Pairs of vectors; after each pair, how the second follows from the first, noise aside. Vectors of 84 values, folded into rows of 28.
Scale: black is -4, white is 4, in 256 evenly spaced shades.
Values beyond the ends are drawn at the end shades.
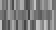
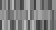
negated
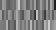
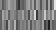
negated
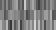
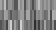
negated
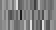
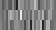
negated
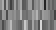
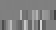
partly zeroed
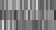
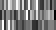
scaled up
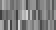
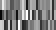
scaled up
